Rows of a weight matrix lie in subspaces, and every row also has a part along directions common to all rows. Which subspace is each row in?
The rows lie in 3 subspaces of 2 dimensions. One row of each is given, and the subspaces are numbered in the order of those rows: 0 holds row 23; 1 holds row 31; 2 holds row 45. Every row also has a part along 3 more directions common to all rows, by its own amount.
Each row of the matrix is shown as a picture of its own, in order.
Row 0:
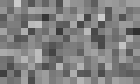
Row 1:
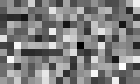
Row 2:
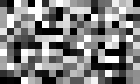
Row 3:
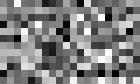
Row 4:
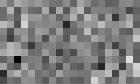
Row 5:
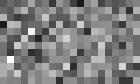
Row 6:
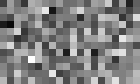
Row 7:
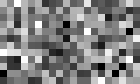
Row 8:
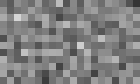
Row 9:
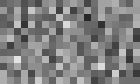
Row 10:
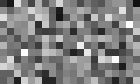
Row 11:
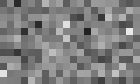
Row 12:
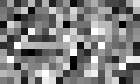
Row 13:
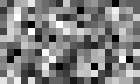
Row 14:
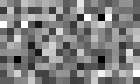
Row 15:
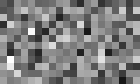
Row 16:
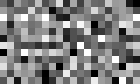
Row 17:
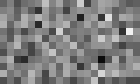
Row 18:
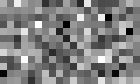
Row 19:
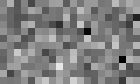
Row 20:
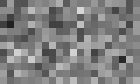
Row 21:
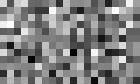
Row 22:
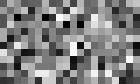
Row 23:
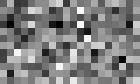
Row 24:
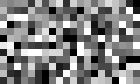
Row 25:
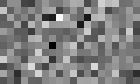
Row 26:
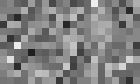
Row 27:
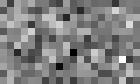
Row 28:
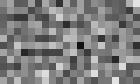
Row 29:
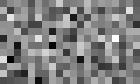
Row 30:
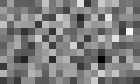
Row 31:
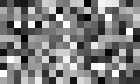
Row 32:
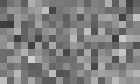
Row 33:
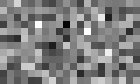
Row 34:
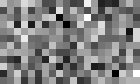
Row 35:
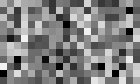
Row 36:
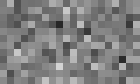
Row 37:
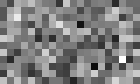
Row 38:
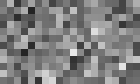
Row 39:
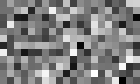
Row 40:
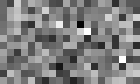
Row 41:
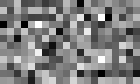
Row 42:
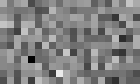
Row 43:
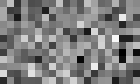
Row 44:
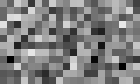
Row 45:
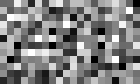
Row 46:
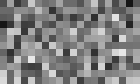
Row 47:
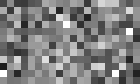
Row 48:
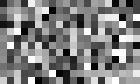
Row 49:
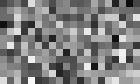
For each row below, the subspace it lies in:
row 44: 2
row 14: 1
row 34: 1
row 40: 0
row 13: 0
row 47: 1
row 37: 0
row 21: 0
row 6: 0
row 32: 0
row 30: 1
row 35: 1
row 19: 0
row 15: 2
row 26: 2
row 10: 2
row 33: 1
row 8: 2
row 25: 1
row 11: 1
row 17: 1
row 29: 2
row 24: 2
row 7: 1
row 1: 2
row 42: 0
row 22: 2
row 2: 2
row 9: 1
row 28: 2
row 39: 2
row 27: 0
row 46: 0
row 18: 1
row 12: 2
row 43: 0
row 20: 0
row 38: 2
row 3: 1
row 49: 0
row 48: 0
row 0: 1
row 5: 2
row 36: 0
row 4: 1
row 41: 1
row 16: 2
